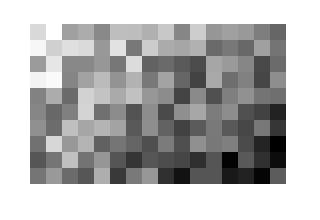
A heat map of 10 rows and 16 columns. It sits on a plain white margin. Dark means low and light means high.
Ninth with the lowest average: bottom right. Mirror symmetry: none. Histogram: bell-shaped. Odd rows or columns: none. Slope: up to the top left. Stripes: none. Ninth with the highest average: top left.
